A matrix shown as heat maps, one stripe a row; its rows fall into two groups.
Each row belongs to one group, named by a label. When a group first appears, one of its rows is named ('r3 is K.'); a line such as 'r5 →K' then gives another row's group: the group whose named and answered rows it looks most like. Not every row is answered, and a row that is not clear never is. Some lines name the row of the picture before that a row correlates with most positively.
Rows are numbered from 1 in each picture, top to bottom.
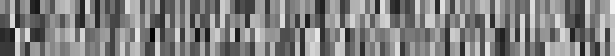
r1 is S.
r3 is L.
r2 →S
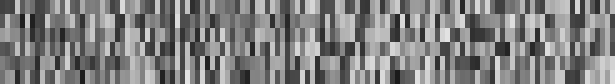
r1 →L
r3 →S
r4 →L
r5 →S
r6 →S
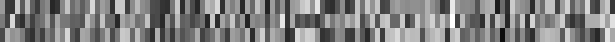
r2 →S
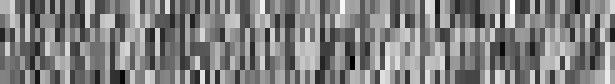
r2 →S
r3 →L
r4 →L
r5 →L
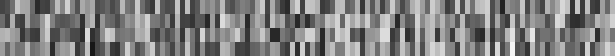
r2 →S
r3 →S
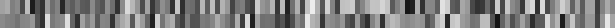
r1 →S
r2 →L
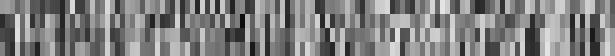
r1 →S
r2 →L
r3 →L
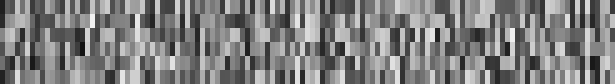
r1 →L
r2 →L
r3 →S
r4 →S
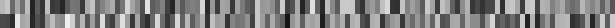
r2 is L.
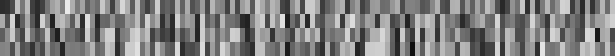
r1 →L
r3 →S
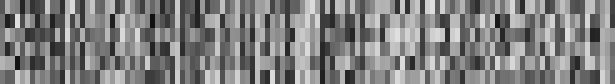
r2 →L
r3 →L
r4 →L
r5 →S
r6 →L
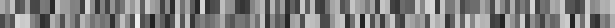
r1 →S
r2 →L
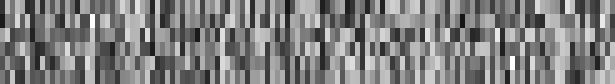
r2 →L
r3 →S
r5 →S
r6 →S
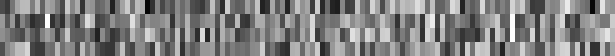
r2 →S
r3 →S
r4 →L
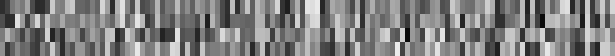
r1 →L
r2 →L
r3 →S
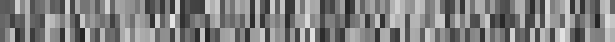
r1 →L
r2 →L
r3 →S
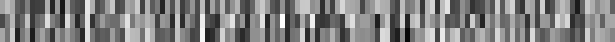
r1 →S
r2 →S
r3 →S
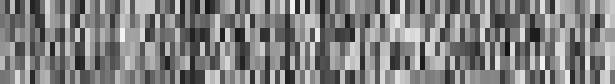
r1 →S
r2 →L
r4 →S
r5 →S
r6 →L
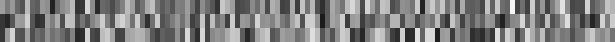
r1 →S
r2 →L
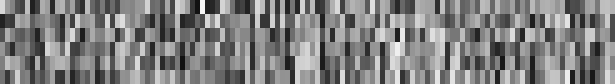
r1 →S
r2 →L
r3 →S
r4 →L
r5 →L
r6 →L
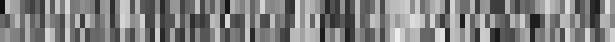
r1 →L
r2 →L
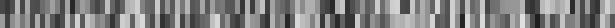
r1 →L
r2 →L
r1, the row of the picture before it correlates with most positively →2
